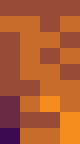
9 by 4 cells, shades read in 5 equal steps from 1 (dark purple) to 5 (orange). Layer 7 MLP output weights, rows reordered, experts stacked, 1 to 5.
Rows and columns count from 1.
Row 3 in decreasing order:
4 4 3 3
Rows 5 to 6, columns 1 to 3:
3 4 4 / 3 3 4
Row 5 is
3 4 4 3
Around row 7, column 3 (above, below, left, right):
4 3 4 4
